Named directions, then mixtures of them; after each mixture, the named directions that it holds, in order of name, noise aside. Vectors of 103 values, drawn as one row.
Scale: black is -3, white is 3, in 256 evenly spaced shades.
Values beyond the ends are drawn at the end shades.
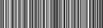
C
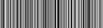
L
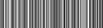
C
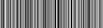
L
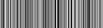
L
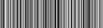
L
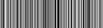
L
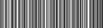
C, L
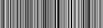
L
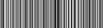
C, L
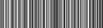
C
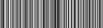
C, L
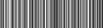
C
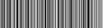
C, L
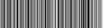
C, L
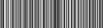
C, L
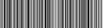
C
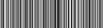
C, L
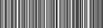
C, L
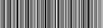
C, L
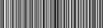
C, L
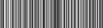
C, L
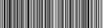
C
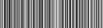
C, L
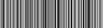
L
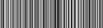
C, L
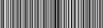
C, L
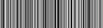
L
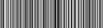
C, L
